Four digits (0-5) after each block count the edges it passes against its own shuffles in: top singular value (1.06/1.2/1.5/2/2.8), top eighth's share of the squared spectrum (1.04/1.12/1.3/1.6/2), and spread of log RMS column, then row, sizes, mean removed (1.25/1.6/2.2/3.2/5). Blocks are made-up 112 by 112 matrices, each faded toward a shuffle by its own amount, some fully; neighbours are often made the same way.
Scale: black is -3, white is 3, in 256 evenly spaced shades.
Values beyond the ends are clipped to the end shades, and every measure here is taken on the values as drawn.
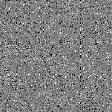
4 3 2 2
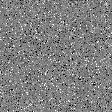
2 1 0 0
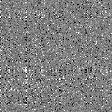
4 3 2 2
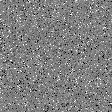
0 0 0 0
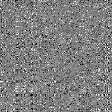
4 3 3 2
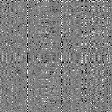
5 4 3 3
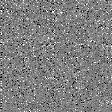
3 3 2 1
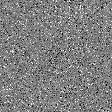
3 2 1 0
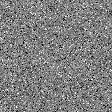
2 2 0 0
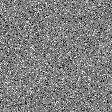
0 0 0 0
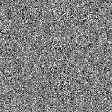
4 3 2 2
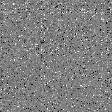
3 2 1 1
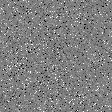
1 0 0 0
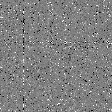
3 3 2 1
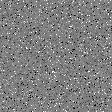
0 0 0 0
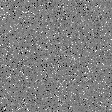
2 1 0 0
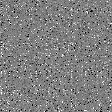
3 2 1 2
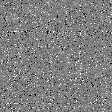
3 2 1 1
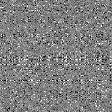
4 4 2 3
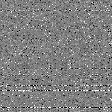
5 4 1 3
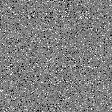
3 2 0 1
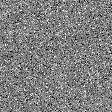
1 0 0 0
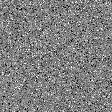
1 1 0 0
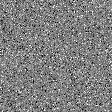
0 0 0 0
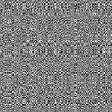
5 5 4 4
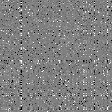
5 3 2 2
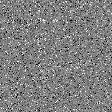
3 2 1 1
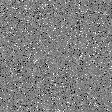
2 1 0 0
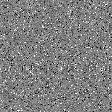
3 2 0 1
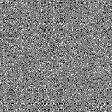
4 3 1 2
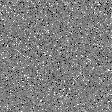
2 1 0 0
